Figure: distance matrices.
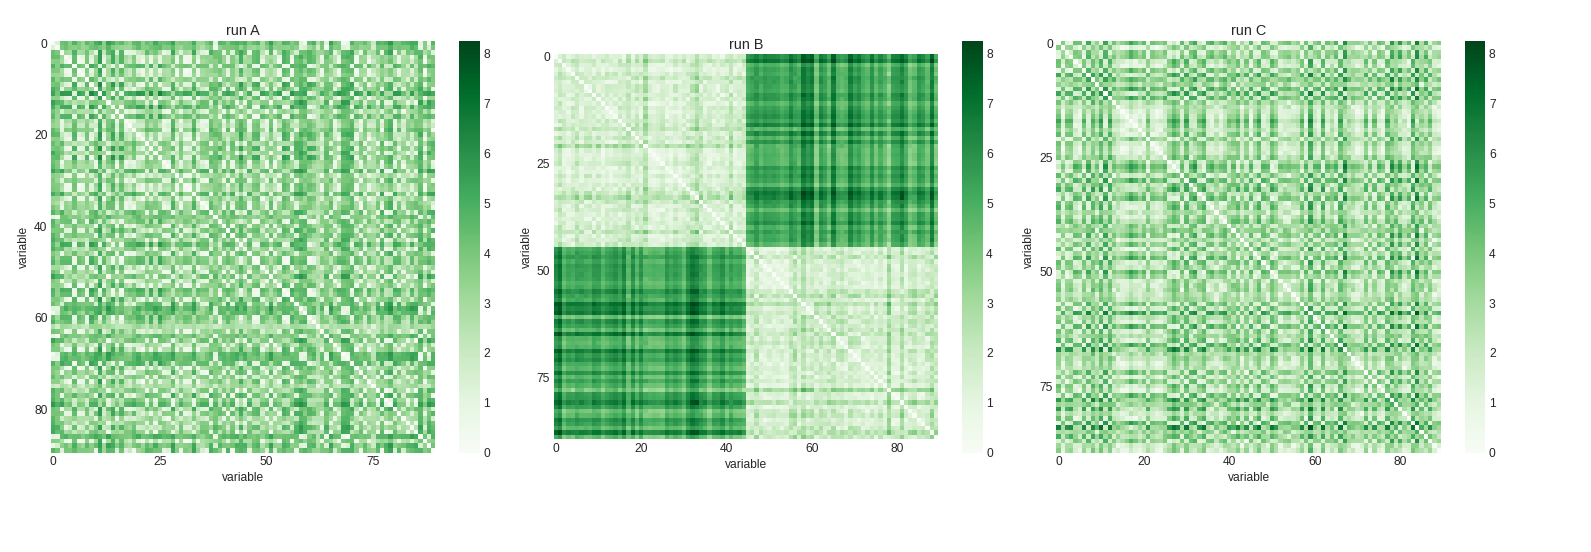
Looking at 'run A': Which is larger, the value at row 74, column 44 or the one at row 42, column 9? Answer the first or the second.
the first
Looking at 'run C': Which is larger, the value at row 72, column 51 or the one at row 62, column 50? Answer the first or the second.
the first
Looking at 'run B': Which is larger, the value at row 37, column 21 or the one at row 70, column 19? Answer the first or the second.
the second
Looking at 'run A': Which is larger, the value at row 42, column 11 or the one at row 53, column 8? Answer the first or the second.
the first
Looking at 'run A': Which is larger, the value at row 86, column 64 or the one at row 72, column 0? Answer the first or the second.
the second
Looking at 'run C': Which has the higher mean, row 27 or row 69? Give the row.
27
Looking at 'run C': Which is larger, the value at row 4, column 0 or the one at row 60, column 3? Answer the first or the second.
the first
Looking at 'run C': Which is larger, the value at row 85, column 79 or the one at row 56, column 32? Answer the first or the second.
the second
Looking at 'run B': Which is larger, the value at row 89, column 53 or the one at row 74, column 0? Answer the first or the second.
the second
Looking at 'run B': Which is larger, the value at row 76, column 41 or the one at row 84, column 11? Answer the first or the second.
the first
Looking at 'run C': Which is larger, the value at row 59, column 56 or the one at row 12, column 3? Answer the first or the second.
the first
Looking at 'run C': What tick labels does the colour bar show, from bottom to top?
0, 1, 2, 3, 4, 5, 6, 7, 8
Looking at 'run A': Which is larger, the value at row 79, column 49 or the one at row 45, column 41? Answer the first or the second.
the first
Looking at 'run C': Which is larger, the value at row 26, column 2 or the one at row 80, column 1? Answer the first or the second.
the second
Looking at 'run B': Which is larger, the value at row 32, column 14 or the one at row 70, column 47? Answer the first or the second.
the second
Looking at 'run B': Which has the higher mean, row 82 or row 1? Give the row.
1
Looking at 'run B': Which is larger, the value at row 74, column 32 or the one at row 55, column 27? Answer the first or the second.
the first
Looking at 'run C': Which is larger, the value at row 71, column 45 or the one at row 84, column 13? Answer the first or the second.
the second
